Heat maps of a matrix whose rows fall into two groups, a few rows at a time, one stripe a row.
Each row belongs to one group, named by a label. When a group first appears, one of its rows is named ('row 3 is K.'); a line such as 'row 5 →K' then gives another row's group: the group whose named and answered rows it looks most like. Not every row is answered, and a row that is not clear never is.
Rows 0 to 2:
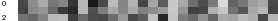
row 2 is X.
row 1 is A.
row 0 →A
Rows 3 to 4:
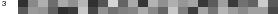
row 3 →A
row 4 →A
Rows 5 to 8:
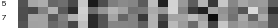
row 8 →A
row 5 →A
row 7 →A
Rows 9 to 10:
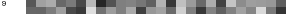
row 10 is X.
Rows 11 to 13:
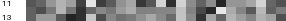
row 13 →A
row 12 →X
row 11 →X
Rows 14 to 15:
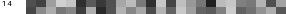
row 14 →X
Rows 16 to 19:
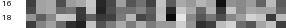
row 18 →X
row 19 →A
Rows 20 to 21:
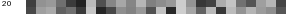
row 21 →A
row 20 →A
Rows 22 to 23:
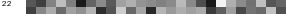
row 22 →X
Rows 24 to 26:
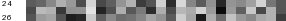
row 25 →A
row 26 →A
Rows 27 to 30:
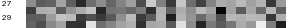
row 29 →X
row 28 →A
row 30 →X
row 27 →X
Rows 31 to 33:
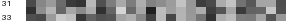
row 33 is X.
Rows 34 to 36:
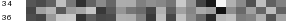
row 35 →A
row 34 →X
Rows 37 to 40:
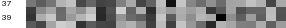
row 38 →A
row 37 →X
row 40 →X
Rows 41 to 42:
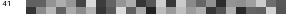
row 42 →A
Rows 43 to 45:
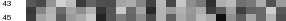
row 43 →X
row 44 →A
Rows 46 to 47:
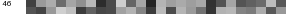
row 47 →X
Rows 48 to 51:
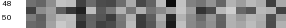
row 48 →X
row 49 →A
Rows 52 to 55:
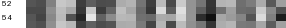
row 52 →X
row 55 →X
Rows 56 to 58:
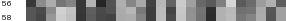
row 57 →X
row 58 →X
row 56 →A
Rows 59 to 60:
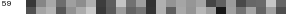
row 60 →A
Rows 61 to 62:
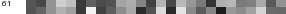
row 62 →X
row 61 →X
